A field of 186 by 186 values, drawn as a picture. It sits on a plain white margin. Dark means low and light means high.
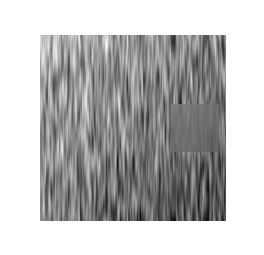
The bottom right is the ninth with the lowest average. Neither half mirrors the other. An odd patch, calmer than its surroundings, sits in the middle right. The field climbs toward the top left. The ninth with the highest average is the top left. The histogram is bell-shaped.
